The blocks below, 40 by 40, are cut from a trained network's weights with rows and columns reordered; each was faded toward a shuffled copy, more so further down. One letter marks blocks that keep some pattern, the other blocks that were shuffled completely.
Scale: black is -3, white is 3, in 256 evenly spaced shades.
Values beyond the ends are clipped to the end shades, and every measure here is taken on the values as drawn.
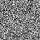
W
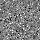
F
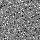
F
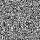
W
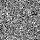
W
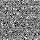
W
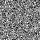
F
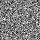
F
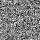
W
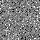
F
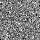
F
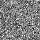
F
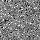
F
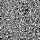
W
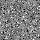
F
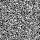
F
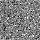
F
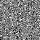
W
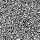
F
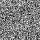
F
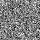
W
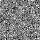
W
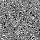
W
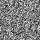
F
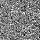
W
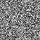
W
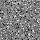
F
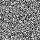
F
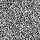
F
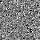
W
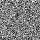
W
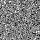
F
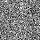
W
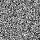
F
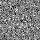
F
